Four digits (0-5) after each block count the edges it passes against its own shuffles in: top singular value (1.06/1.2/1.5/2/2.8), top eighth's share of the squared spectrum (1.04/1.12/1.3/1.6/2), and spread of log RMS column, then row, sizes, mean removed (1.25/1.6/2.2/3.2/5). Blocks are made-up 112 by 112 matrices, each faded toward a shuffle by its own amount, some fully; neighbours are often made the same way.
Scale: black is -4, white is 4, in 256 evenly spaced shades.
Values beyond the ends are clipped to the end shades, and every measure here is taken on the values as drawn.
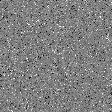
2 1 0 0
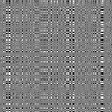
5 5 4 4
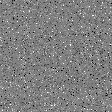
2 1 0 0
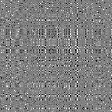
5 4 3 3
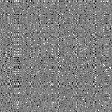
5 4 3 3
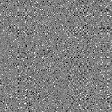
5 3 2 2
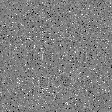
3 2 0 1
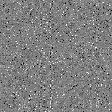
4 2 1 0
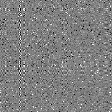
5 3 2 2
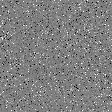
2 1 0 0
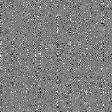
4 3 3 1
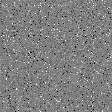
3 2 1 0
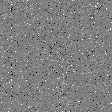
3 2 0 0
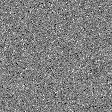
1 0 0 0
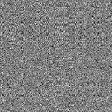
4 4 2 2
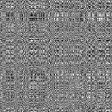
5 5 4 4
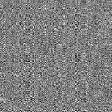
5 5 3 3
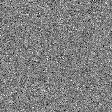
2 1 0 0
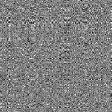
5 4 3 3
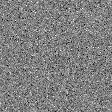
0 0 0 0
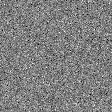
0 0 0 0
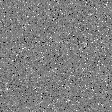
0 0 0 0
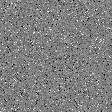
0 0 0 0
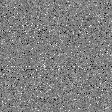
1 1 0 2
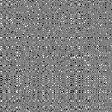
5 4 3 3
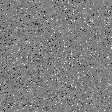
2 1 0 0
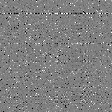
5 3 1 2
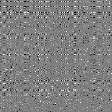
5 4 3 3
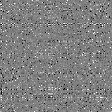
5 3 2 2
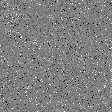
2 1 0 0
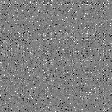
4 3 1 2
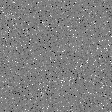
0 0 0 0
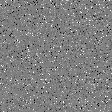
3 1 0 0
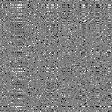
5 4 2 3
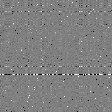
5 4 0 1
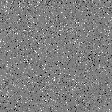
3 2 0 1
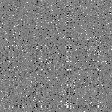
4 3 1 1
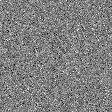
0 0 0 0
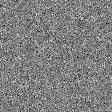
0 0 0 0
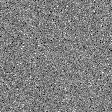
0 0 0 0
